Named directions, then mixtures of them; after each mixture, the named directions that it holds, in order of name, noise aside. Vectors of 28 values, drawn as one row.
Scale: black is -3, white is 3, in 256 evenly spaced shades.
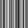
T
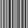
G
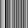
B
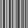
G, T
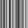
G, T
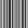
G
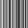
B, G, T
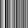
B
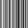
B, G, T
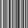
B, G, T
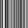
B, G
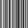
B, G, T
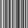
B, G, T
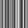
T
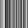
B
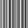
G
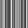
B, G, T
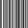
B, G, T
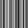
T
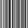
B, G
